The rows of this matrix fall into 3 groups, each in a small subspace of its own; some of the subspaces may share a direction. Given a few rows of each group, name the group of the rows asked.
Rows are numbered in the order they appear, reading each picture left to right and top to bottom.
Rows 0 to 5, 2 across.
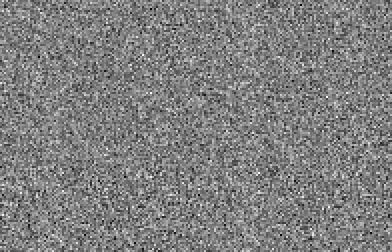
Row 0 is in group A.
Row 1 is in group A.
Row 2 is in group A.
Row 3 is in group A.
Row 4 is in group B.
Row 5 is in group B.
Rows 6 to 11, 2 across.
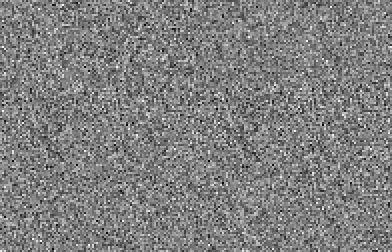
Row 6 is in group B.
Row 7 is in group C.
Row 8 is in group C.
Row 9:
C
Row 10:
A
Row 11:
C
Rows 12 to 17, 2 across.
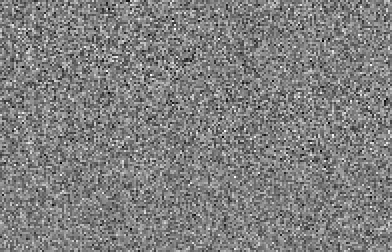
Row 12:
B
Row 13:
C
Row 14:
B
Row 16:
C
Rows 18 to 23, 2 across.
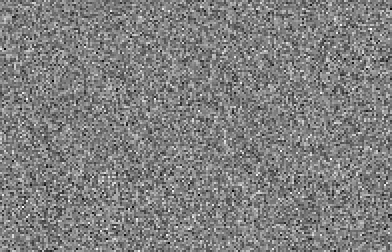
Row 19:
A
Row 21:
B
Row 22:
B
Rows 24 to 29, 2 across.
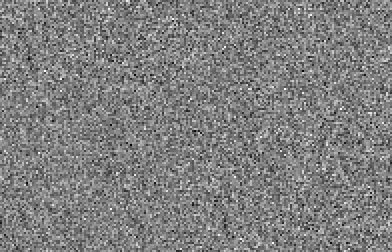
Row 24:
B
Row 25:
B
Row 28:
C
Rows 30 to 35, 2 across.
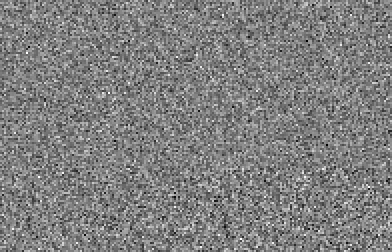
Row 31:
C
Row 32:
A
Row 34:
B
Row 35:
B
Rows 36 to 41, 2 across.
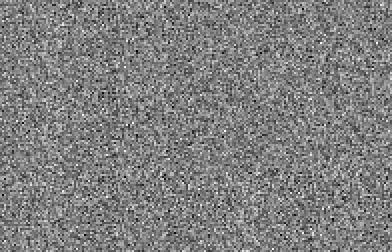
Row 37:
A
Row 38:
B
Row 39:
B
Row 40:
A
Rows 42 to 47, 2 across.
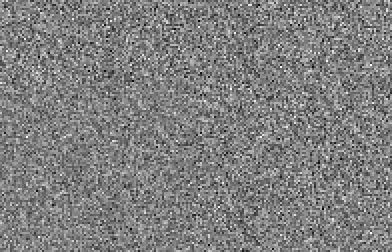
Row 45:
B
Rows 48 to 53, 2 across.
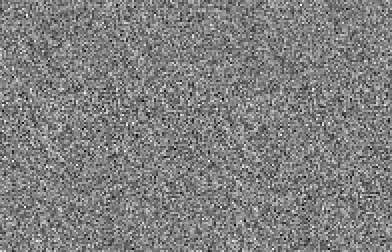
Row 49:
A
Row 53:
A
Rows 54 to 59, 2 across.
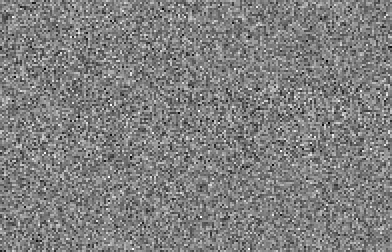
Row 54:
A
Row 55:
C
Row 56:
A
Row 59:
A
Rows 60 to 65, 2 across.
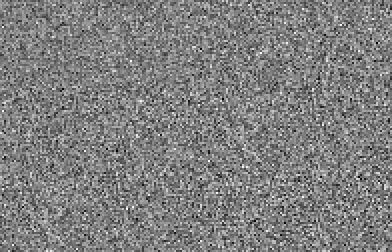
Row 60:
C
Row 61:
B
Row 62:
A
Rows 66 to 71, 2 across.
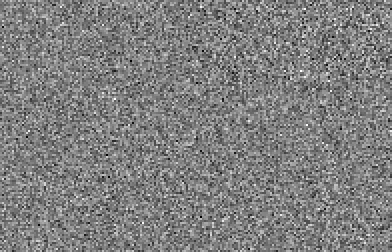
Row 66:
C
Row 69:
C
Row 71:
A
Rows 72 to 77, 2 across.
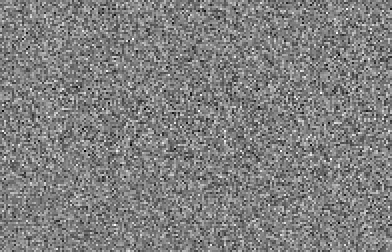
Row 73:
A
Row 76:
A
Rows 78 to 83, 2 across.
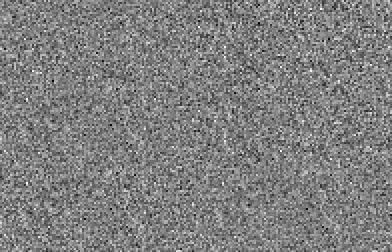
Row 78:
A
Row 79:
B
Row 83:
C
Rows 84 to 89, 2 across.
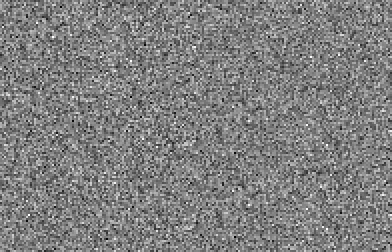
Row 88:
A
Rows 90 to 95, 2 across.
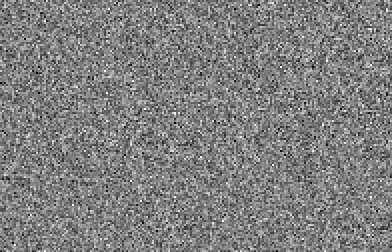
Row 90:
A
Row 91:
B
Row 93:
A
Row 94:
A
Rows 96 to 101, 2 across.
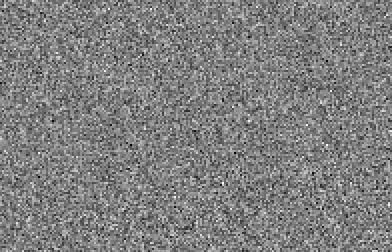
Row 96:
A
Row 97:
C
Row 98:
C
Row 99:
C
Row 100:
B
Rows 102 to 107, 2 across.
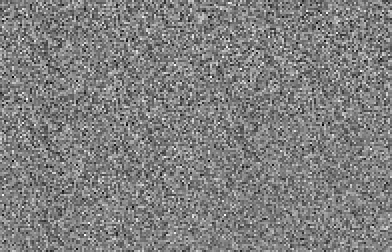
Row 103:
A
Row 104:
C
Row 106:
A
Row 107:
A
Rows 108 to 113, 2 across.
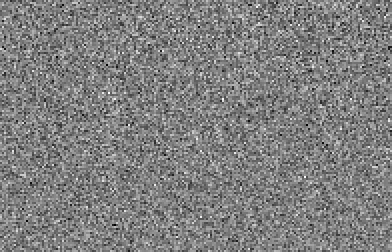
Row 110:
A
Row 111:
C
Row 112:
A
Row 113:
A
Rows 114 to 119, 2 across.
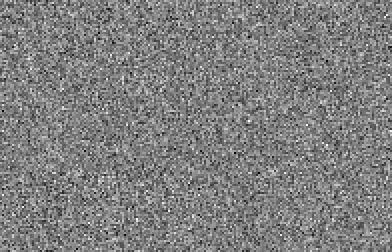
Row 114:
B
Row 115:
C
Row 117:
C
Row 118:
B
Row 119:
A
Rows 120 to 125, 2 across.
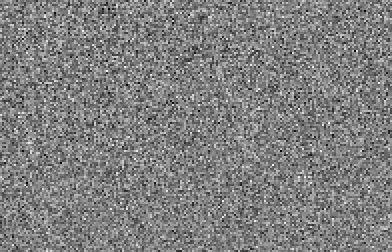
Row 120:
B
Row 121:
A
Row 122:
B
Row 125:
B
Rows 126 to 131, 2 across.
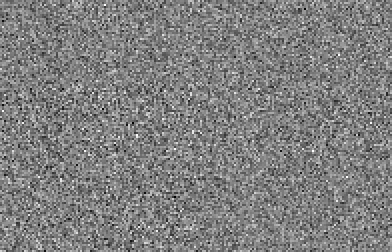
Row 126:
A
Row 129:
A
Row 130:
A
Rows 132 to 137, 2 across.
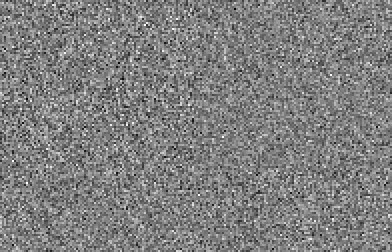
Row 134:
C
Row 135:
B
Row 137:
C
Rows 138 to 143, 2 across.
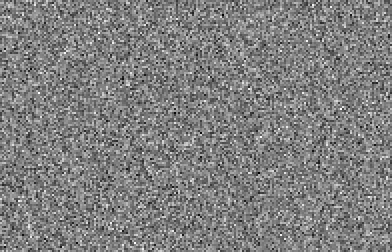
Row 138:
B
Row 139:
C
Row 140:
B
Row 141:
B
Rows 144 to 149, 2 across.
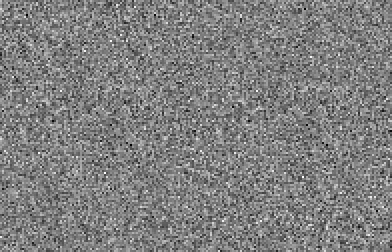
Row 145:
A
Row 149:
A
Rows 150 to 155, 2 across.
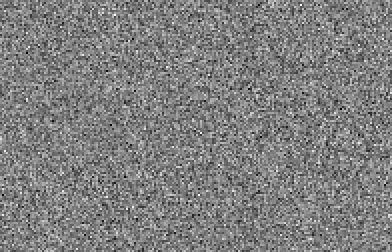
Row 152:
C
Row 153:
B
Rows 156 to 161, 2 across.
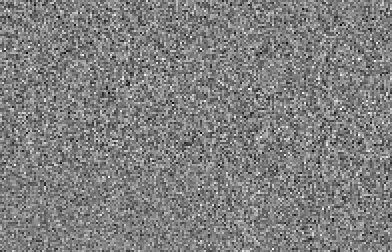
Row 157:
B
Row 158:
B
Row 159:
B
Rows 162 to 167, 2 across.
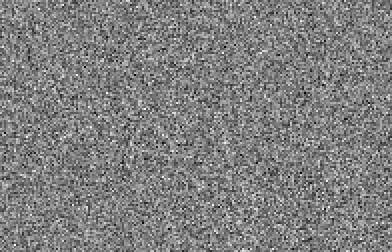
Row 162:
B
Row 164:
B
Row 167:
A
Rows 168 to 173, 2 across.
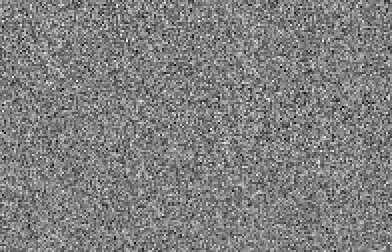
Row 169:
A
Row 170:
A
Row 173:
C
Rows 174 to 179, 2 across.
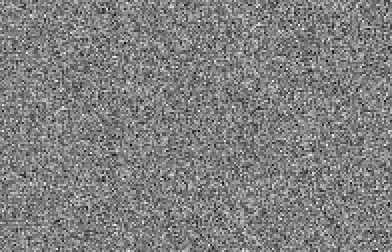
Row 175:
C
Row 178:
A
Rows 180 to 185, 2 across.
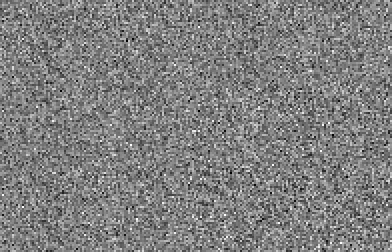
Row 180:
C
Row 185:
B
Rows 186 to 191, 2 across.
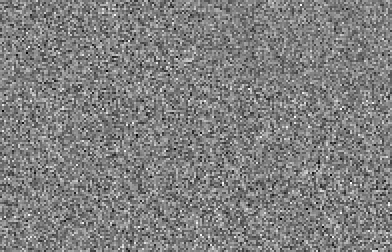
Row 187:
A
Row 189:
B
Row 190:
B
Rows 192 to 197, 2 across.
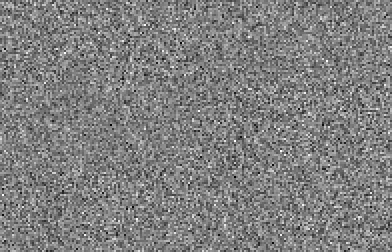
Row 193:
C
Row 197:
B
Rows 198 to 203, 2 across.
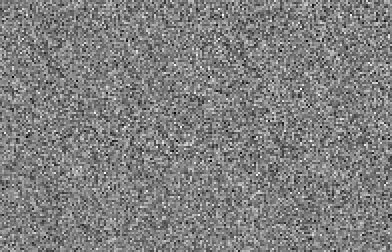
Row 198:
C
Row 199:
C
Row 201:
A
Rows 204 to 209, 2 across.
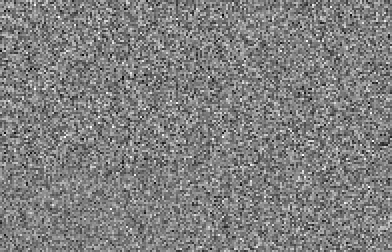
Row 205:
C
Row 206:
B
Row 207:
B
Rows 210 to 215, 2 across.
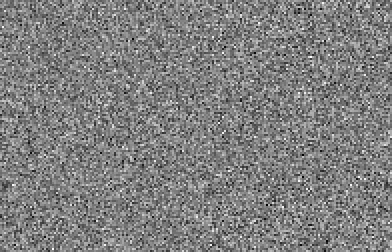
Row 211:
A
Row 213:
B
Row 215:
A
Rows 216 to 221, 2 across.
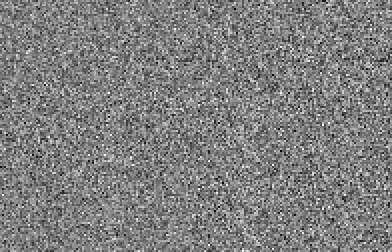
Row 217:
B
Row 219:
C
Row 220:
C
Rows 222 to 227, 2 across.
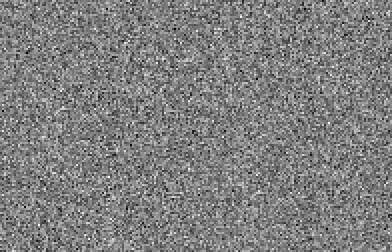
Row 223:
B
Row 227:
C
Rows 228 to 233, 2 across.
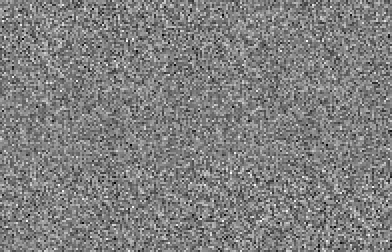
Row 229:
C
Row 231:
C
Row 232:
B
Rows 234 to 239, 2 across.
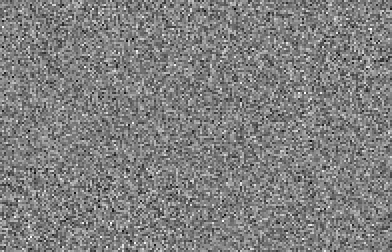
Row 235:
A
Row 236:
B
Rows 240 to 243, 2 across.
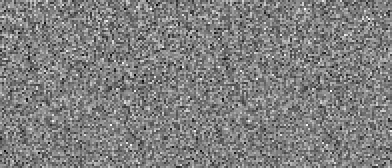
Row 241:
B
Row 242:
C
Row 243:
C
